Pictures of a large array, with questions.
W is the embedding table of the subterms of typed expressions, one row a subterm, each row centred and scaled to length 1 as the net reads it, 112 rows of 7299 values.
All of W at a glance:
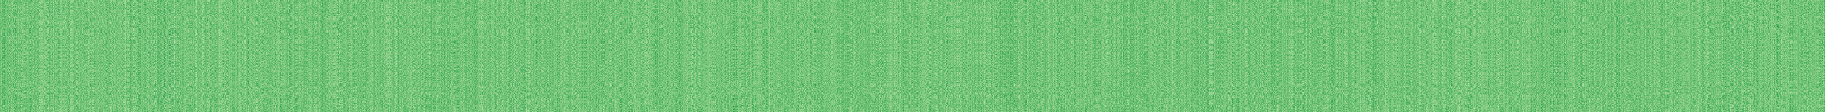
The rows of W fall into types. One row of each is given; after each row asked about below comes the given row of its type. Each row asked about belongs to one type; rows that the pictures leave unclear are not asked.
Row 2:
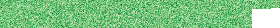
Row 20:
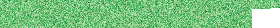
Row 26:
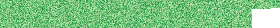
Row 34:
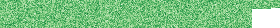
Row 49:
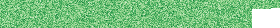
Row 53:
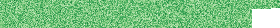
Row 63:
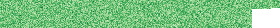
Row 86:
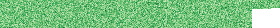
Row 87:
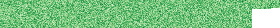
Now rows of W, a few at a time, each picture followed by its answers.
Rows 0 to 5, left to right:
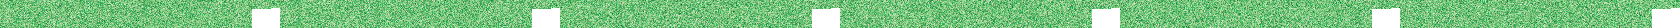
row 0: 26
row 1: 34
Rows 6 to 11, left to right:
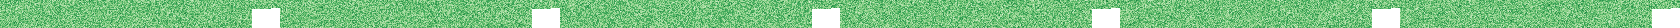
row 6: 53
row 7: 63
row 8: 49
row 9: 53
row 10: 34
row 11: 26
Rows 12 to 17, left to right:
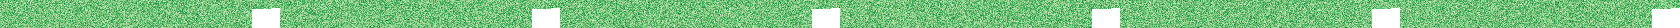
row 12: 86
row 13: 87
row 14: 2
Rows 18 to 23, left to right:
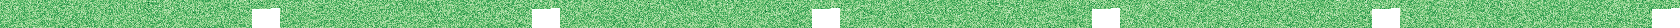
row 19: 63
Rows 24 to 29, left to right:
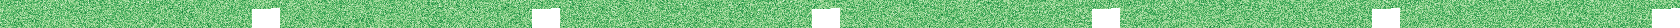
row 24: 87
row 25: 49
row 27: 86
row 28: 87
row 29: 53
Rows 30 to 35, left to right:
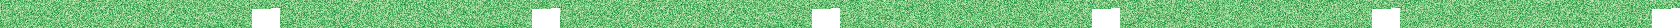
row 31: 63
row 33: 34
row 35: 53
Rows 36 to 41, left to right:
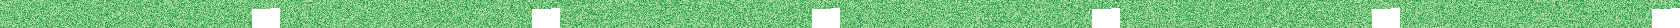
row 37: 49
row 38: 87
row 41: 53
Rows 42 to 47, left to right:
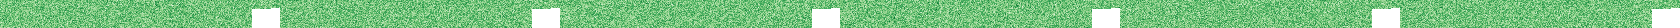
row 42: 53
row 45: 34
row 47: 2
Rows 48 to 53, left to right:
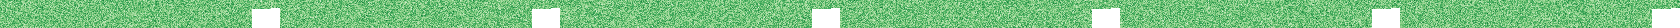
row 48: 20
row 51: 2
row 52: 53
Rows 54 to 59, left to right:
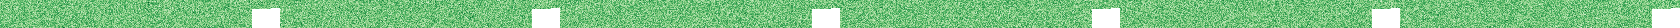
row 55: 87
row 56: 53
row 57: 2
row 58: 20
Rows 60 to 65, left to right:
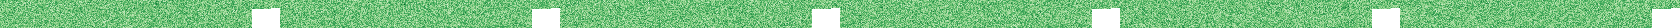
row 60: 86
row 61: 63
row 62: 53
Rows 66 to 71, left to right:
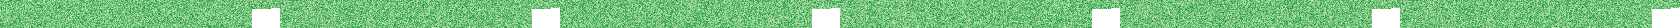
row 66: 63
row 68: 26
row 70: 53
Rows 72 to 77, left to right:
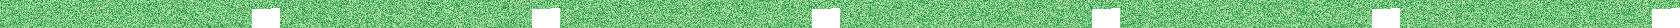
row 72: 63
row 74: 26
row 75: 49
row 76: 63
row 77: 2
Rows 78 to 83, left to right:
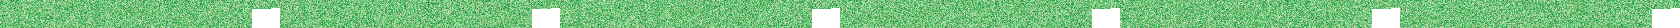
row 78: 34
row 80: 34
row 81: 20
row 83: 63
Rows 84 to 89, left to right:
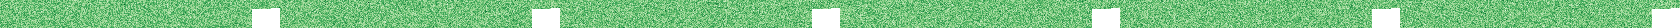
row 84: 63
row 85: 20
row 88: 49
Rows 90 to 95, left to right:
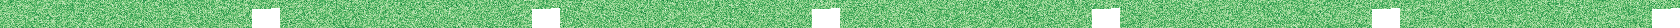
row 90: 2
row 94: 63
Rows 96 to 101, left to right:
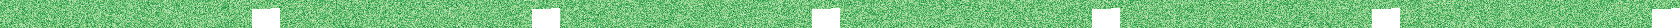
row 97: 2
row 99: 87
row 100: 2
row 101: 34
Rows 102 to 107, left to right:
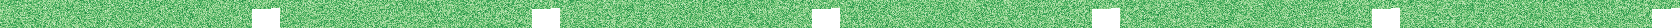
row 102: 87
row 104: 2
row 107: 2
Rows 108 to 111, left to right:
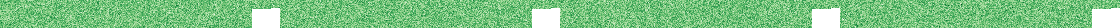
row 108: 34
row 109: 49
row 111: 49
